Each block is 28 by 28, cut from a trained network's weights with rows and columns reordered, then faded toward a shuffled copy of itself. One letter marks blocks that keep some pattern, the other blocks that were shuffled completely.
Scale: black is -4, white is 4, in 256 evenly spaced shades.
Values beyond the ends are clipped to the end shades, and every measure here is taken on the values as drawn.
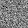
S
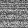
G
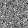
S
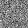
S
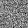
S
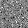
S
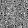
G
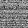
G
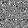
G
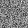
S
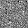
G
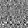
G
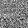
G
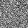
S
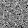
S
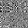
G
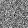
S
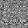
G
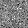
S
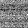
G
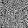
G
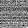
G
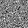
S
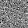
S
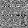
G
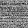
G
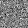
S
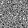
S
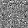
G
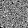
S
